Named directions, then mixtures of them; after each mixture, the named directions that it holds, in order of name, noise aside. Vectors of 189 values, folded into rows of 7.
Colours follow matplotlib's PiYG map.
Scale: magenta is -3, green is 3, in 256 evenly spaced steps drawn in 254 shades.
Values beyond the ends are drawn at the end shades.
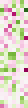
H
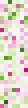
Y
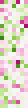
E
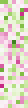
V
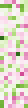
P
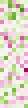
P, V, Y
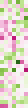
E, H, Y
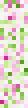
E, P, Y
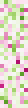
E, V, Y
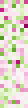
E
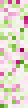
E, Y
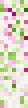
H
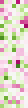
E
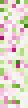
E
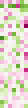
E, H, P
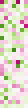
E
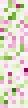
P, Y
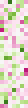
Y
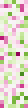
P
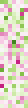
V
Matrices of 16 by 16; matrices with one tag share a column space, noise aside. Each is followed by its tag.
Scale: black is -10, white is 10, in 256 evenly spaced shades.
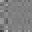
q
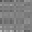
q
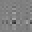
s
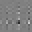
s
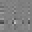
s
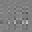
s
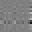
s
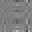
q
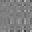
q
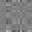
q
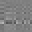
s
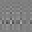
s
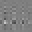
s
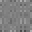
q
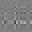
s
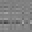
s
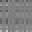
q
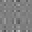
q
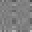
q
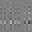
s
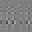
s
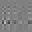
s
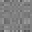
q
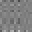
q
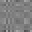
q
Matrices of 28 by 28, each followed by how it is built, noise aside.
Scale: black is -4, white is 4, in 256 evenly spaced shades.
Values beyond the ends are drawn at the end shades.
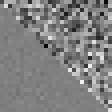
upper triangular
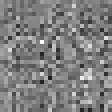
low rank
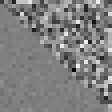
upper triangular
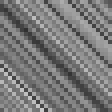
Toeplitz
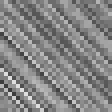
Toeplitz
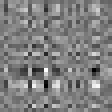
low rank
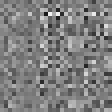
low rank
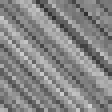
Toeplitz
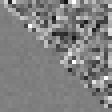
upper triangular
